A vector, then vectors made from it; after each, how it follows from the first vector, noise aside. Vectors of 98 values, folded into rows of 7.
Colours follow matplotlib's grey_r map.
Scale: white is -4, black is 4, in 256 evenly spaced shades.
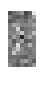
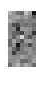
negated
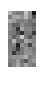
negated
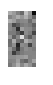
negated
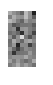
negated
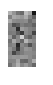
negated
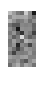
negated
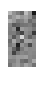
negated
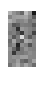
negated
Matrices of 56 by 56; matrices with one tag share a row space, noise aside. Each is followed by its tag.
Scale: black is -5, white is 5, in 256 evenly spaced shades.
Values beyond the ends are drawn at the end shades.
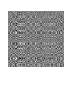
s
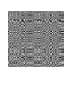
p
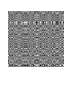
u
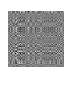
s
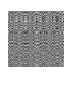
u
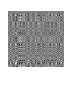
s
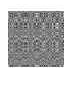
u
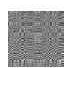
p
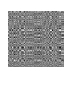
p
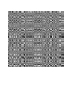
p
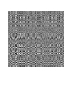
s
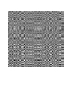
p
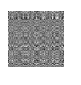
u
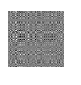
s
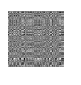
p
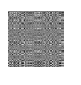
p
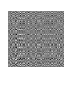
s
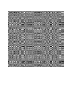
p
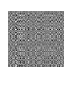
s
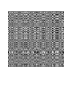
u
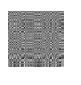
p
